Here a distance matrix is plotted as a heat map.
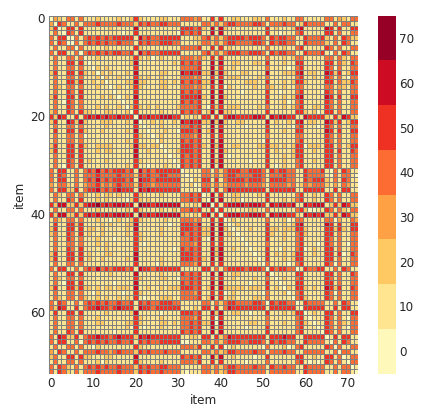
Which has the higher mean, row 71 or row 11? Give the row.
71
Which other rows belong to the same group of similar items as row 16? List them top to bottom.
0, 2, 3, 6, 8, 9, 10, 11, 12, 13, 14, 15, 17, 18, 19, 21, 22, 23, 24, 25, 26, 27, 28, 29, 30, 36, 37, 39, 41, 42, 43, 44, 45, 46, 47, 48, 49, 50, 52, 53, 54, 55, 56, 57, 60, 61, 62, 63, 64, 67, 69, 70
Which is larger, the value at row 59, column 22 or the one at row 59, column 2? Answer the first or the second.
the second
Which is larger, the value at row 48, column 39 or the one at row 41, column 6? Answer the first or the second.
the first
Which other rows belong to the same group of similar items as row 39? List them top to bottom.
0, 2, 3, 6, 8, 9, 10, 11, 12, 13, 14, 15, 16, 17, 18, 19, 21, 22, 23, 24, 25, 26, 27, 28, 29, 30, 36, 37, 41, 42, 43, 44, 45, 46, 47, 48, 49, 50, 52, 53, 54, 55, 56, 57, 60, 61, 62, 63, 64, 67, 69, 70
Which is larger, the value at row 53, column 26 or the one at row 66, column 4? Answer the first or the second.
the first
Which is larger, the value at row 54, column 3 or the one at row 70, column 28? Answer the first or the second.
the second
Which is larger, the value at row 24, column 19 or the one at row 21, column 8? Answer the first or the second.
the second
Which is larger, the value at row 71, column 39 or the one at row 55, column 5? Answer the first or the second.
the second
